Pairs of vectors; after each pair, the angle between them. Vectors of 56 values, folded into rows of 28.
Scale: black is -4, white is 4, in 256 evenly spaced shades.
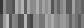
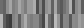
orthogonal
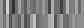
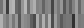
partly opposed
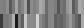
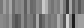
orthogonal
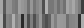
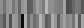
partly aligned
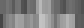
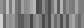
partly opposed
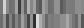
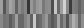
partly opposed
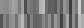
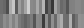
orthogonal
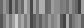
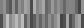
nearly parallel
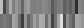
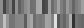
orthogonal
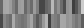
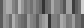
nearly parallel
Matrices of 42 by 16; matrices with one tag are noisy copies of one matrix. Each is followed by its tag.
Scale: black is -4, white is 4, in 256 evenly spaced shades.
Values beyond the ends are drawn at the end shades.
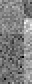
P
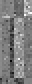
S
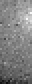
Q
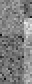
P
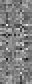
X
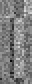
S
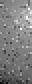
Q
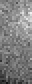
Q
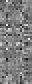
X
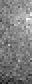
Q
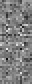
X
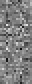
X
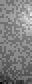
Q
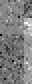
P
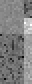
P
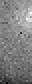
Q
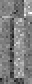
S
